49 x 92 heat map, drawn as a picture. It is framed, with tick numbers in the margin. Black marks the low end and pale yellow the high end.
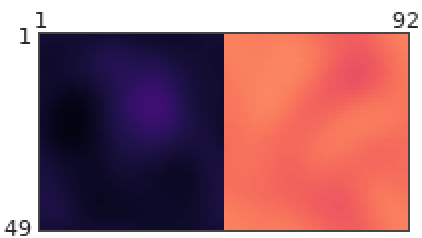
It is made of 1 by 2 panels. Panel 1,1: very low, smooth, faint in contrast. Panel 1,2: high, smooth, faint in contrast.
